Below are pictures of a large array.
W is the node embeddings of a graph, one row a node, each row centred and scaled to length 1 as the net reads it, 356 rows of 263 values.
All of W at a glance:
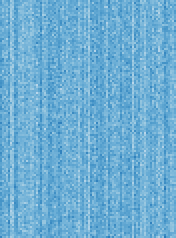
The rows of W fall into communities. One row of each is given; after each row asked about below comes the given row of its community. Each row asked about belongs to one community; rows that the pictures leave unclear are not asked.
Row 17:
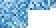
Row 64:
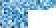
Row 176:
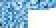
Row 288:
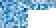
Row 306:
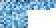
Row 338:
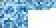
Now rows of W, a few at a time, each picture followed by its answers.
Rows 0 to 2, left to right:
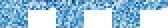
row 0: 64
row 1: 306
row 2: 64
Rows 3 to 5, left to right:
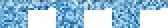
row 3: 338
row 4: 176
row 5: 64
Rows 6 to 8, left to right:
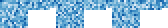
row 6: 17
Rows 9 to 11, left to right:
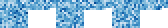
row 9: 64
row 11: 64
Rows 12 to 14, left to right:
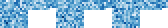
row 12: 17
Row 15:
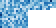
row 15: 306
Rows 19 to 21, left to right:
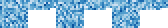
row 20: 17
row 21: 306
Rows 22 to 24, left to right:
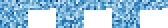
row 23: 306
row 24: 176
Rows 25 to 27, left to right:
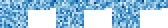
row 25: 17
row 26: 338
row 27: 176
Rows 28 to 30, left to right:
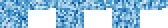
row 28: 288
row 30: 176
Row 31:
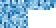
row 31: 17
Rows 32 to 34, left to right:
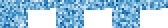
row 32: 17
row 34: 288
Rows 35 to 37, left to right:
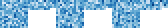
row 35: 64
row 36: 17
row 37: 288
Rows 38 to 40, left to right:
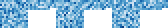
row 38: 64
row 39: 306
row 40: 306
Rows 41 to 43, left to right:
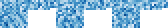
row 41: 17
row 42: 17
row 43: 176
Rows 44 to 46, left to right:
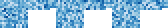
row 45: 306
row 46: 306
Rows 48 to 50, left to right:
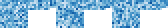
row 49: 64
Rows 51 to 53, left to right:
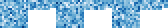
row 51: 288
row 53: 176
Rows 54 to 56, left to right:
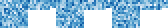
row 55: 176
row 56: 338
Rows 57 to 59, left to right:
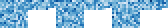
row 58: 176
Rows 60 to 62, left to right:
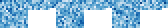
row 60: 176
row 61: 64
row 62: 64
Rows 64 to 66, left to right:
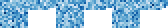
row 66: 288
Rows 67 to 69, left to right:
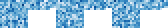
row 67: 176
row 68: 306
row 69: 176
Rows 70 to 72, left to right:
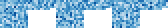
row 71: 176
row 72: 338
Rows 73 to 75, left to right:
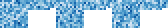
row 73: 306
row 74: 17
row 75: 17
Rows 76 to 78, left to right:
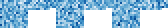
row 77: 64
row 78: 306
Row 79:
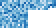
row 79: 64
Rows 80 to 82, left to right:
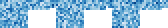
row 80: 176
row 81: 64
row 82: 306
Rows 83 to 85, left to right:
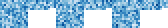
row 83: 64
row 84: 17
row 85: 17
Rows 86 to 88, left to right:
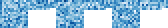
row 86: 338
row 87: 306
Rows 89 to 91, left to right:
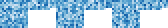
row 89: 338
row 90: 288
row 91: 176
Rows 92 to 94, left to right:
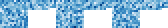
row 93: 306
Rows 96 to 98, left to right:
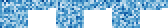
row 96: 338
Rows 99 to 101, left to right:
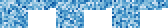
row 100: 64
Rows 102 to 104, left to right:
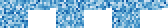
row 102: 64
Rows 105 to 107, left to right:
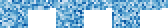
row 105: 64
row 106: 306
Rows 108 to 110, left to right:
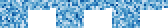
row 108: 176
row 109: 288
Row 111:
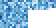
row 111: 288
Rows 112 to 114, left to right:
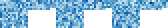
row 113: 176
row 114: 17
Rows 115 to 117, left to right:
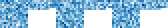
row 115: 288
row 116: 17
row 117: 176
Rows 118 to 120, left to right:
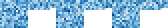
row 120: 306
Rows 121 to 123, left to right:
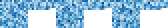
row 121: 176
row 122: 176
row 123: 176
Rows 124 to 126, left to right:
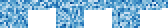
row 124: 176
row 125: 338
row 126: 288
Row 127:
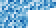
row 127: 306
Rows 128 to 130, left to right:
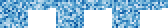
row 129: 288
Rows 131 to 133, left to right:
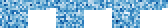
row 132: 338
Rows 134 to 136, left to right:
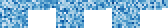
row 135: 338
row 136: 338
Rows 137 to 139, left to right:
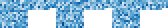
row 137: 306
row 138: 306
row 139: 288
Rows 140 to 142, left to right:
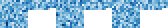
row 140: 306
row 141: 306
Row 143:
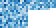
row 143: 306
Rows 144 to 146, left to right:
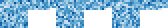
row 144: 338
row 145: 64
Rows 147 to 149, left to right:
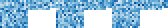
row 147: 306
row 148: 306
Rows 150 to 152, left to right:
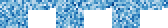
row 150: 176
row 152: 288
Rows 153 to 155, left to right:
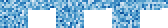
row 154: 176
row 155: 288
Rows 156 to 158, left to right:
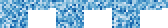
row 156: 64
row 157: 176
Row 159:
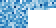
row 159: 306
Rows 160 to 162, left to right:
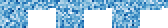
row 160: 306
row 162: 288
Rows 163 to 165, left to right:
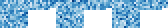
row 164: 306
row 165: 64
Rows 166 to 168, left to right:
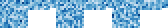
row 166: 306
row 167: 288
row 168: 288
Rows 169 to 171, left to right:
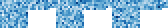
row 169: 64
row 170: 306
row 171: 338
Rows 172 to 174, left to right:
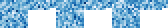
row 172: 306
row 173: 64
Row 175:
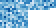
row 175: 64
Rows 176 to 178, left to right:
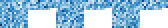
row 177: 288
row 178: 306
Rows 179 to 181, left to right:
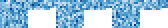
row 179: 176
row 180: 306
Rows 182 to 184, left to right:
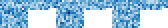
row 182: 64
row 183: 17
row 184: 288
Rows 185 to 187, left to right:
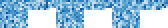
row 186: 288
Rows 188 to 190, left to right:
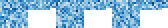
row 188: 64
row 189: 338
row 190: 17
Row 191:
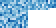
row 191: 288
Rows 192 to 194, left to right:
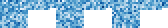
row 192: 306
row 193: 306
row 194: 17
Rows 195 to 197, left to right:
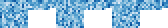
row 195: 176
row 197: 17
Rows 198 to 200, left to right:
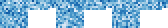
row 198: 64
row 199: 64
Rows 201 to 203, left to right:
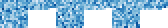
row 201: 288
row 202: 17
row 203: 176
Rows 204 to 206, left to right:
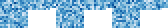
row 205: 288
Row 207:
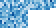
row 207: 17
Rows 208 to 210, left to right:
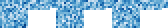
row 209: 306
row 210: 288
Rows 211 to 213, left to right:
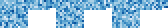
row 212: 338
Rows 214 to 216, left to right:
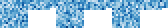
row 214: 64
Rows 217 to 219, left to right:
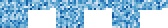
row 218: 64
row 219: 176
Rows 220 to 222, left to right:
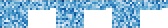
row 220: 17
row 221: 64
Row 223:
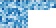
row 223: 288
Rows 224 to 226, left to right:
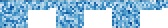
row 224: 176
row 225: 17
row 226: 17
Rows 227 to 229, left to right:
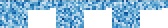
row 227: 176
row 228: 176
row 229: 176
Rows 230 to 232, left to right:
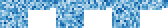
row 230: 64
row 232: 64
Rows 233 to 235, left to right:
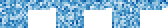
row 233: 176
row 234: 306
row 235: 64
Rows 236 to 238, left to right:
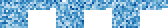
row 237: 64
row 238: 306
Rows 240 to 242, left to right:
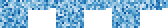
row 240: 288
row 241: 64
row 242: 17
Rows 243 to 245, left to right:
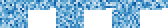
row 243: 64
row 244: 306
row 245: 176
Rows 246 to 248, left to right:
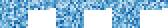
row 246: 288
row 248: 176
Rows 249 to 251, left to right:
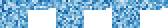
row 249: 288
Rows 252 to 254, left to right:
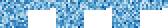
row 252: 306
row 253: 176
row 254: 17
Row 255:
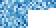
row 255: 17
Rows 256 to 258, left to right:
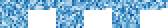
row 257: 306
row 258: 176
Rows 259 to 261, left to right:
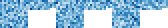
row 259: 306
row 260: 64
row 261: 64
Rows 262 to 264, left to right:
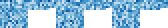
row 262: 176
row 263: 306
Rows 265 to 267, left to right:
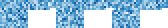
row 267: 306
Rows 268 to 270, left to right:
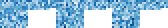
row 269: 176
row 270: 306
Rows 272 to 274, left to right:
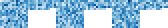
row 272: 288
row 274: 306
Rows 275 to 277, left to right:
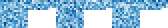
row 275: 288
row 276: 17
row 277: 338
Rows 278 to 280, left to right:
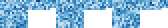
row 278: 64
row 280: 64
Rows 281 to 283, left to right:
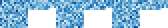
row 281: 64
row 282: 64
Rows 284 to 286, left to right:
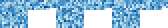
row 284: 176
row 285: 288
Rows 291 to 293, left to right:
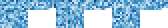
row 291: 288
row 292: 176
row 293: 338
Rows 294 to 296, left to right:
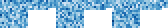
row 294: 288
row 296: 17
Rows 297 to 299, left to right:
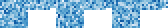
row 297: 64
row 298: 17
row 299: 338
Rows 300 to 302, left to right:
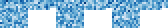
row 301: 64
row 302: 306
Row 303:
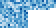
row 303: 338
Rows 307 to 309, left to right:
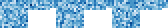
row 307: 288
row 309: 338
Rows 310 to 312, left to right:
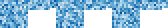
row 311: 64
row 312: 64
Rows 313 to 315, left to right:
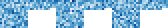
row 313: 64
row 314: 306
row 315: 64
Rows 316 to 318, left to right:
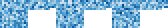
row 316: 306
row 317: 17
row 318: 64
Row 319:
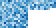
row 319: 288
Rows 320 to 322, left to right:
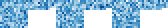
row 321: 306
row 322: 338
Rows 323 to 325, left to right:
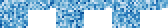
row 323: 17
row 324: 288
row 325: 288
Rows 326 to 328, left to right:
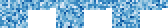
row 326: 176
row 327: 64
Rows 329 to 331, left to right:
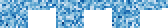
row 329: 176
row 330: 306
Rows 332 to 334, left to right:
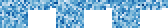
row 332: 64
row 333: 64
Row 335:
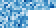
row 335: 306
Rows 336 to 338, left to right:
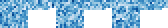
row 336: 176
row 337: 306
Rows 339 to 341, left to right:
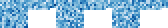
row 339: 176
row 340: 288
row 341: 288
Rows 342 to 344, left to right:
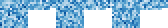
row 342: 64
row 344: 176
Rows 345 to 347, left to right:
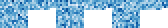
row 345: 338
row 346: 176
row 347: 288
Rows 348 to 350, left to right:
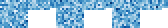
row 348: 17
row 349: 288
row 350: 64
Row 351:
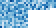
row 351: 288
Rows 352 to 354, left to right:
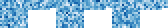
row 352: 176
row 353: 338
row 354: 176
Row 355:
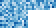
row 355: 176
